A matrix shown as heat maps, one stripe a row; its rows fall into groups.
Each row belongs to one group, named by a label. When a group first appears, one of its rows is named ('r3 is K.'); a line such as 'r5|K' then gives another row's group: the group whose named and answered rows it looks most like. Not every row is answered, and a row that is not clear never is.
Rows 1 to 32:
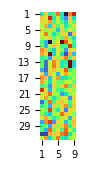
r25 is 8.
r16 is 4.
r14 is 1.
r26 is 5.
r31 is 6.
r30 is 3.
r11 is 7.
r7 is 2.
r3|7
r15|6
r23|6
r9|1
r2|7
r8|5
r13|1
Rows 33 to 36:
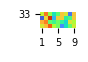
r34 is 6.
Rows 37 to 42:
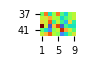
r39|7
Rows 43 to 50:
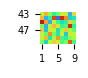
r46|1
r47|4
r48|8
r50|1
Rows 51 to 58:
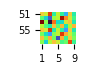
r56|5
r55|7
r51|7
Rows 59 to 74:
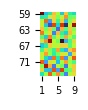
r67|6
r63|8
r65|3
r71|4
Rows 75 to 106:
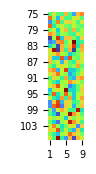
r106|8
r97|6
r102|5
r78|4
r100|5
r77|6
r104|7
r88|1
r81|6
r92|5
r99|1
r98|6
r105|5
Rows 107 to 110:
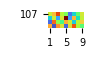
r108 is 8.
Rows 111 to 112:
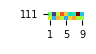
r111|1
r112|4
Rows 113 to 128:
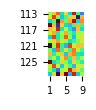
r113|2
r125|4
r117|7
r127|5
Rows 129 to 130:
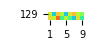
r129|4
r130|7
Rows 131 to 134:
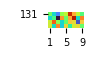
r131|5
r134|3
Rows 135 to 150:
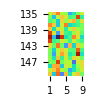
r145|1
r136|1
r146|3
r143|8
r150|3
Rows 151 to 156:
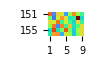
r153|7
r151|4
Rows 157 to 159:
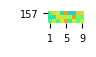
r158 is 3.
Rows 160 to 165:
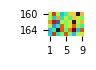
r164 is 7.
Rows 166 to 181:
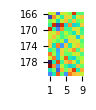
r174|3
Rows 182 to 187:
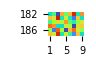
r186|4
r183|7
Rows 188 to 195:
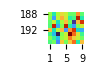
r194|5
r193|5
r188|1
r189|1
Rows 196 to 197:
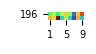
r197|7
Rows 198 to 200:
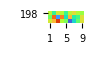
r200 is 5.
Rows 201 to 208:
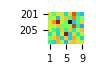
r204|2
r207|2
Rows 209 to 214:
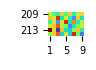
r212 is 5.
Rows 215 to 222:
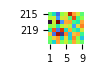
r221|2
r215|5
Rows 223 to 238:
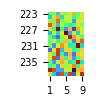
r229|5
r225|8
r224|6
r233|8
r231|1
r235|1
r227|8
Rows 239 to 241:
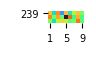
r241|1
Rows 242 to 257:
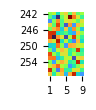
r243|5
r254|1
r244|6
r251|1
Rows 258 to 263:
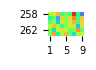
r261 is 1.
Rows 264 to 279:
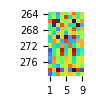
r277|5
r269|4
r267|1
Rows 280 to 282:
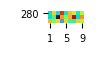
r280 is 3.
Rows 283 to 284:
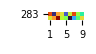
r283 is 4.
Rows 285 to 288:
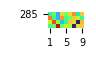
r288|8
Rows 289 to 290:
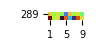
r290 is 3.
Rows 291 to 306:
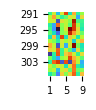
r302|5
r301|6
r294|3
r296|5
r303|2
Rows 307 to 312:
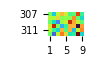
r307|1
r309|5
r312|1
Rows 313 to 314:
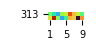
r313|5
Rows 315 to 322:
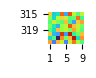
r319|3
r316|1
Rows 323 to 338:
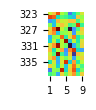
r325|6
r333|8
